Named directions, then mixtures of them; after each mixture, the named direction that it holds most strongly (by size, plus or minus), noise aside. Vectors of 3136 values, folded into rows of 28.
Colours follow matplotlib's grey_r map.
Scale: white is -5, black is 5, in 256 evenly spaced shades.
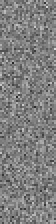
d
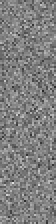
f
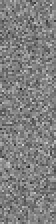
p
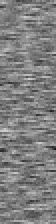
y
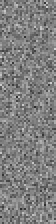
d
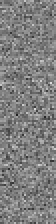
f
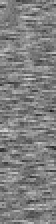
y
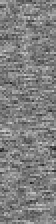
y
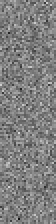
p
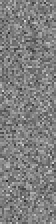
p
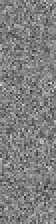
d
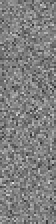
f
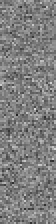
f
